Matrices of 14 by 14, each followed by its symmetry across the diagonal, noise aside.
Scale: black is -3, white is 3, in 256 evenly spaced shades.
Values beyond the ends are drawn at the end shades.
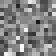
neither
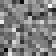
antisymmetric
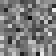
neither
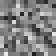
antisymmetric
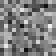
antisymmetric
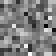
antisymmetric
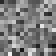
neither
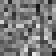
neither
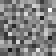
antisymmetric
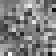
antisymmetric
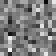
neither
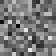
neither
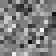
antisymmetric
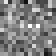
neither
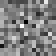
antisymmetric
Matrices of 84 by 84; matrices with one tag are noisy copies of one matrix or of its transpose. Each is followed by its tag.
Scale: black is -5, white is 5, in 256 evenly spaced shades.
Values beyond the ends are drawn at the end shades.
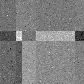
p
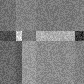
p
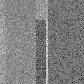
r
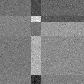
p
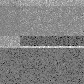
r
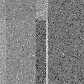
r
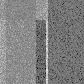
r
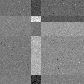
p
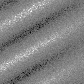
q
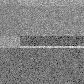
r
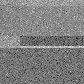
r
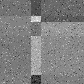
p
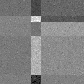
p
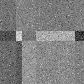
p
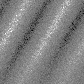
q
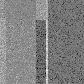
r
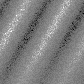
q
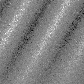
q
